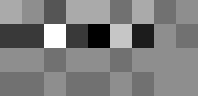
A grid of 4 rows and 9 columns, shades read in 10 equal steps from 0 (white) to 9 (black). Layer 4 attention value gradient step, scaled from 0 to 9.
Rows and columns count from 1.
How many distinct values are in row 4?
2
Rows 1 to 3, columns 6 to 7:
5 3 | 2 8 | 5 4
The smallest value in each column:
3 4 0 3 3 2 3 4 4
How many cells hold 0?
1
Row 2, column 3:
0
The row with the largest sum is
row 2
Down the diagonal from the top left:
3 7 5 5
